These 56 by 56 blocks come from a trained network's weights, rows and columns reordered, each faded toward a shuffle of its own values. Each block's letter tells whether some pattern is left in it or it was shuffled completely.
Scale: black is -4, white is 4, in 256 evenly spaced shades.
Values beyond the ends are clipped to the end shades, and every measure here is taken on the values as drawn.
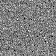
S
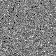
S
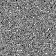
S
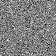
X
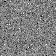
S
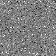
X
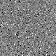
X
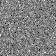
S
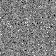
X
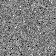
S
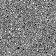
S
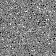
S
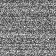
X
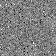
S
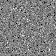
S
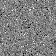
S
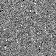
S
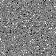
X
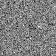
S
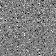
X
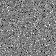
S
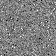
S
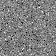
S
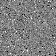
S
